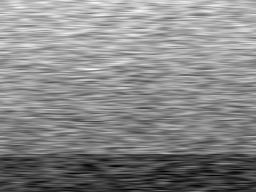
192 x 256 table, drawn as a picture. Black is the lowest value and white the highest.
Grain: streaks across. Slope: up to the top. Seam: horizontal, 80% of the way down, the top part higher.
